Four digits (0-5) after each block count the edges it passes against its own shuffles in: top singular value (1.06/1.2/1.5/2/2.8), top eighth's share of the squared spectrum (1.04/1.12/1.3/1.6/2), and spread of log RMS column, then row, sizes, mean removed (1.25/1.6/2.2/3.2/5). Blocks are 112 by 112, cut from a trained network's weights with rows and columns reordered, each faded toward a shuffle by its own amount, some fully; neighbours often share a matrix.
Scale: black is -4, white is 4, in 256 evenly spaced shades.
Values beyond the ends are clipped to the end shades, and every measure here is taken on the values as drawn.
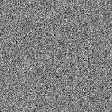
3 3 1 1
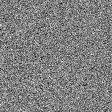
0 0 0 0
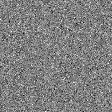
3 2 1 0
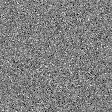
0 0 0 0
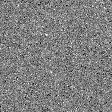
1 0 0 0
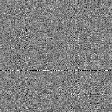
4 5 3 3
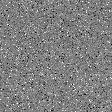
0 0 0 0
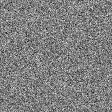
1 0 0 0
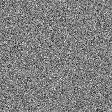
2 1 0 0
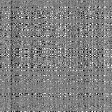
4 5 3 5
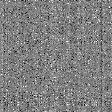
3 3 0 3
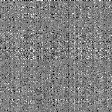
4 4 1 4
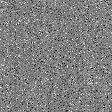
0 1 0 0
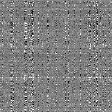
4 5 4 2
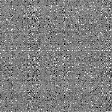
3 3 3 2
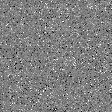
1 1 1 0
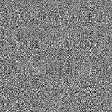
4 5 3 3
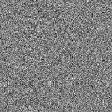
4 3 2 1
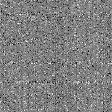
3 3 1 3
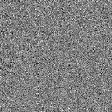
3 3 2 1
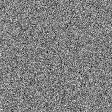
2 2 0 0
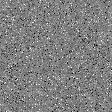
0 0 0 0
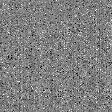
2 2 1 2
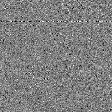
3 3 1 2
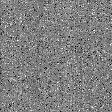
2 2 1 1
